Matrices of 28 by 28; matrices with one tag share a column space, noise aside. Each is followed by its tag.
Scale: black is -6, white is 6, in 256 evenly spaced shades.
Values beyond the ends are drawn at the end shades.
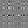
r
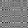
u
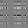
r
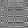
u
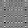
u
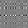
r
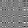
u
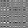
u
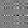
r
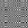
u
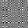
u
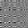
u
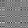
u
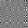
u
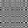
u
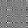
u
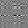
r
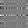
r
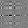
r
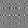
r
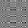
u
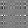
r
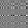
r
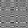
u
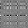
r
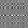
r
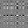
r
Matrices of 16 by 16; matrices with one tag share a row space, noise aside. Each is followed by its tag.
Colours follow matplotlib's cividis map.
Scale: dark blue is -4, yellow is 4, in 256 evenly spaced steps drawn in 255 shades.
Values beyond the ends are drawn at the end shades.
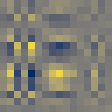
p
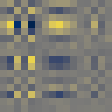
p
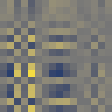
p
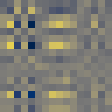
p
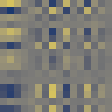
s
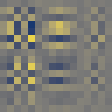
p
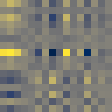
s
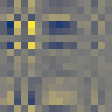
p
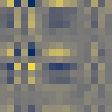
p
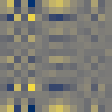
p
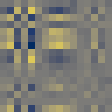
p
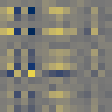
p
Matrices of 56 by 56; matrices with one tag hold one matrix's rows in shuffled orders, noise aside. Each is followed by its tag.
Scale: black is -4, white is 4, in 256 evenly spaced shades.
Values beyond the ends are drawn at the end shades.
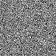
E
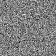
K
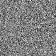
E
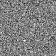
K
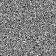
K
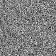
E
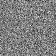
E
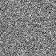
E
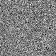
E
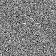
K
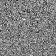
K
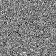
K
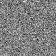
K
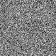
E
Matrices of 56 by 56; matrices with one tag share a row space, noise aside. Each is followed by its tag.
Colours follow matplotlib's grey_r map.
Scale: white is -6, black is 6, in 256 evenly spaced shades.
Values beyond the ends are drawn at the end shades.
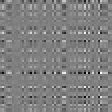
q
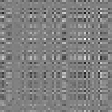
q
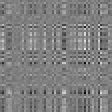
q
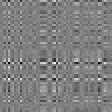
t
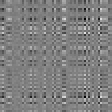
q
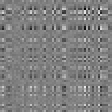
q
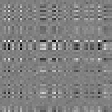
t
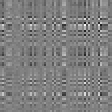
q
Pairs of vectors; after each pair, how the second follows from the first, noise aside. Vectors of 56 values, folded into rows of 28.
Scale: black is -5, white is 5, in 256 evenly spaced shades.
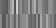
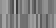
negated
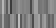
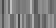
negated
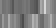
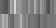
wrapped around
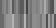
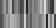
scaled up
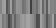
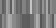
negated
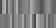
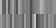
negated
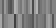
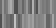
negated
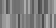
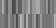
wrapped around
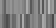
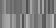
negated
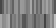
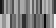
scaled up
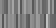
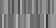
negated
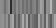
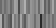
wrapped around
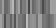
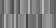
negated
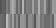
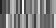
scaled up
